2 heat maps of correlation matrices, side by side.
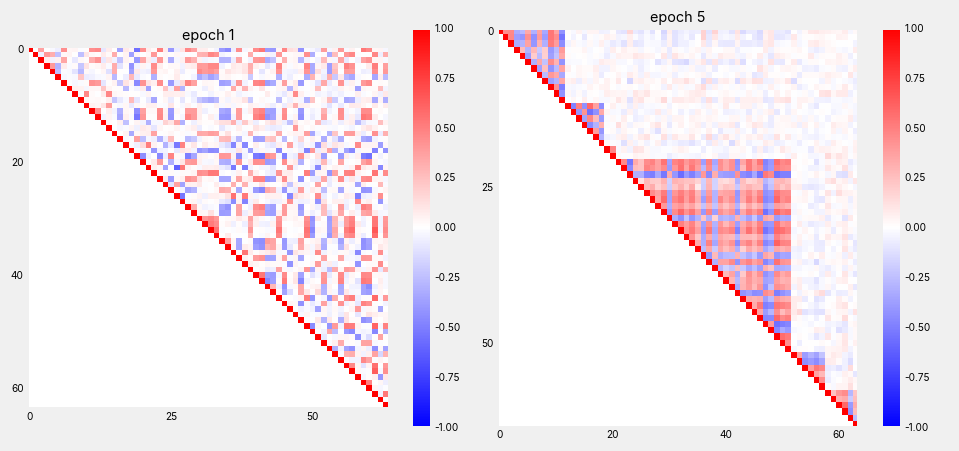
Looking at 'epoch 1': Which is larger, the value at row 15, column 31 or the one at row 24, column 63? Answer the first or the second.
the first
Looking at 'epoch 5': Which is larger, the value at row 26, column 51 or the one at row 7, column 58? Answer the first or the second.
the first
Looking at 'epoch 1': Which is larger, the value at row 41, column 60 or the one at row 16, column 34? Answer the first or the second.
the first
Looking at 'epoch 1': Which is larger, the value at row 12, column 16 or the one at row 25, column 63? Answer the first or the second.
the second
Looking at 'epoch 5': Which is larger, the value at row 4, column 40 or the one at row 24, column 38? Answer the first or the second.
the first
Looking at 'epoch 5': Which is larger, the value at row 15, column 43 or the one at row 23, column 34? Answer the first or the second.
the first
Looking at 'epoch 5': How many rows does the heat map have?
64
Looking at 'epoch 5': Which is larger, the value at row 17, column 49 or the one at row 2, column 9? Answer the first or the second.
the second
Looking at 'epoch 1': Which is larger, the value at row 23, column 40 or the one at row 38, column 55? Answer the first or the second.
the first
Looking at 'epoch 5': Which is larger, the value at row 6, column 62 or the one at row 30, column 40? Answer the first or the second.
the first
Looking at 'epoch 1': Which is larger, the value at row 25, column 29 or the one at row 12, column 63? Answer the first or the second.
the second
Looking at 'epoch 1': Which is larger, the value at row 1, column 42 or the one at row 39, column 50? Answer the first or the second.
the first
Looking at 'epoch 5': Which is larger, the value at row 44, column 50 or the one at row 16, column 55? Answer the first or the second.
the first
